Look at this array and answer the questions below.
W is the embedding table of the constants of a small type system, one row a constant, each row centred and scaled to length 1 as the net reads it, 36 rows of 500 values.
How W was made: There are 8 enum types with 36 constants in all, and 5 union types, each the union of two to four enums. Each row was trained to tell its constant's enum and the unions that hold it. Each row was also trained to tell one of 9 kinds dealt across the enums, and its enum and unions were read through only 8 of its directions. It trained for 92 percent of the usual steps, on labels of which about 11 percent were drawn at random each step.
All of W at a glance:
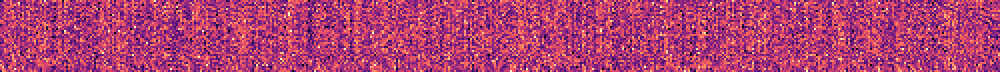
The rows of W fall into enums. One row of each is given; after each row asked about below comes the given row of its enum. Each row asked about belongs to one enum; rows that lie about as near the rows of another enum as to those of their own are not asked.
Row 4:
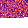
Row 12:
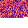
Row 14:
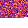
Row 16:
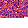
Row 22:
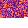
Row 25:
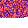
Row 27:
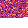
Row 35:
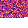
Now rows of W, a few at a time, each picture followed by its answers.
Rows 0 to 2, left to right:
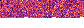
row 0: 25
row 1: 27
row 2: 22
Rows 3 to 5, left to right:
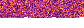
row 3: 25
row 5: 25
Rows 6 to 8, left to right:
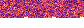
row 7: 14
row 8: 22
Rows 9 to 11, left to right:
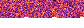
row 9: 14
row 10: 12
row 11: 22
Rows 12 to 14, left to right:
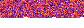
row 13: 14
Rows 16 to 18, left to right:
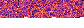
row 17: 12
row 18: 35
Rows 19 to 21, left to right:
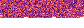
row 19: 16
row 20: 25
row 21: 16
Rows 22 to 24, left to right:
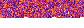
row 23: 12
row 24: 16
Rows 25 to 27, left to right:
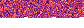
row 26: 14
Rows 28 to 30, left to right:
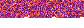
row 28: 14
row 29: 12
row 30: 4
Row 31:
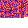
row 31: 27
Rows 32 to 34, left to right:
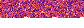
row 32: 12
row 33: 22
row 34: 22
